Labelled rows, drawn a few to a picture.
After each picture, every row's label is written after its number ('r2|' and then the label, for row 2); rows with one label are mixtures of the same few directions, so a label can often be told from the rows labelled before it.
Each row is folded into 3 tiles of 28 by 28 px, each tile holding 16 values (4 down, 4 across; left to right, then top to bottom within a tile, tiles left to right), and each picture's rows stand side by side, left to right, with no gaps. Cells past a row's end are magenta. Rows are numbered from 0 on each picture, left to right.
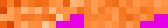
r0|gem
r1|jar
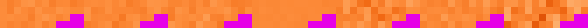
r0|jar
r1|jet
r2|jet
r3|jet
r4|jar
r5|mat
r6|jet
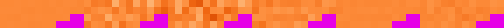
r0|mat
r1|mat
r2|jar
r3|gem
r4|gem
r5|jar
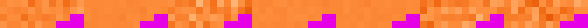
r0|mat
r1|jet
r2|mat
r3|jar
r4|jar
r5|gem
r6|jar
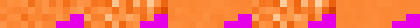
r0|mat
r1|mat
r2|jet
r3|mat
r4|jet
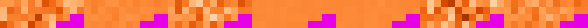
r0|jet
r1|jar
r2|jar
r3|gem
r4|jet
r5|jar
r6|jar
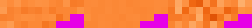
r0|gem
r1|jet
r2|jar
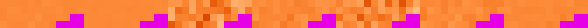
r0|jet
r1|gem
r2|jet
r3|jet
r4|mat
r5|jet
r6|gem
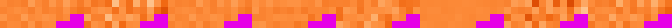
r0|mat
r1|mat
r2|mat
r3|gem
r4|jet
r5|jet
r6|mat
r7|mat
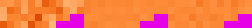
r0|jet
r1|gem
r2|mat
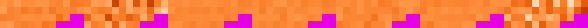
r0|gem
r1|mat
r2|gem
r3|jar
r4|jet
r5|gem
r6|mat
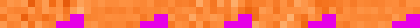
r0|mat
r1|gem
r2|mat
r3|jet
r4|gem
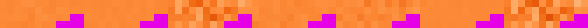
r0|jar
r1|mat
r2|jar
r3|jet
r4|mat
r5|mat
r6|jar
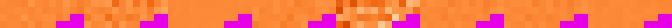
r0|mat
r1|mat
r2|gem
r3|jet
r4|gem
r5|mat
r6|mat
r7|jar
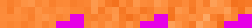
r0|jar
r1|jar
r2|jet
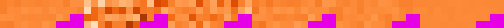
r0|gem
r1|gem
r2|mat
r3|gem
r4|jet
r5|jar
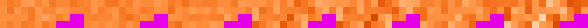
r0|jar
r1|jar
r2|gem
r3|jet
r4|jet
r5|jet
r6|jet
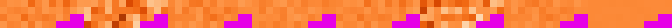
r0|mat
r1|jet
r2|jar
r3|jar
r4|mat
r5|gem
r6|jar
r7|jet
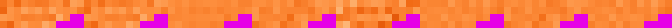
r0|gem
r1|gem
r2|gem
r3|jet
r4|gem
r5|mat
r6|jet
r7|mat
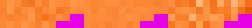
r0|jar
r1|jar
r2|mat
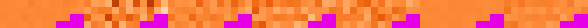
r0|mat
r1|mat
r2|mat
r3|gem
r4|jar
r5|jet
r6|gem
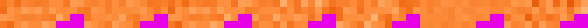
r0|gem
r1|jet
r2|gem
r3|mat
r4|jet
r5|jar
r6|mat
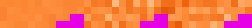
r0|jet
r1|mat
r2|gem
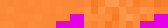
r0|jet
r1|jar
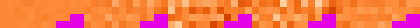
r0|jar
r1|mat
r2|gem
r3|mat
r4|gem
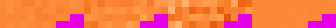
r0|jar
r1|gem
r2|gem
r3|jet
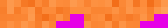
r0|jar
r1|mat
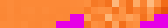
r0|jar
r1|mat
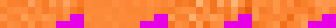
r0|mat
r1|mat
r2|mat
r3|jet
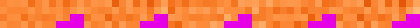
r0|mat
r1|mat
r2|gem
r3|gem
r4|mat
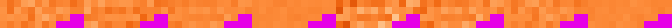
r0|jar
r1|gem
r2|gem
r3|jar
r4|gem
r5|gem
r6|jar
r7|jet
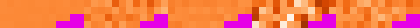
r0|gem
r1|mat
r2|gem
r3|jet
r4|jar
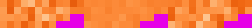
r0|jar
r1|jet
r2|jet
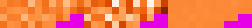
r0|mat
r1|mat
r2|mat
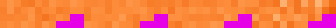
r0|jar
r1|jet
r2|gem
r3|mat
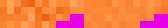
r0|jar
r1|mat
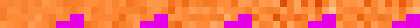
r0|jet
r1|jet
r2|gem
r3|mat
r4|mat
